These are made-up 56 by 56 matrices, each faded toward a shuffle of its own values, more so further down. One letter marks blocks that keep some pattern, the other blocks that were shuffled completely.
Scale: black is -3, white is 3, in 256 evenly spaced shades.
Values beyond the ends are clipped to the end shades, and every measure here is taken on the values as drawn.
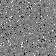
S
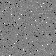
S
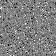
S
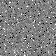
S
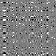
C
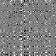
C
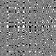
C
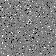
S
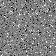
S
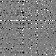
C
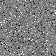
S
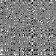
C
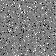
S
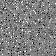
S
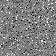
S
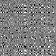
C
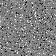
S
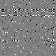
C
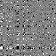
C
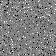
S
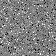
S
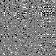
C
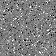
S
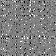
C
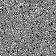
S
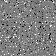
S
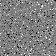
S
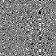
C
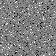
S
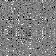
C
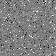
S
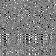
C
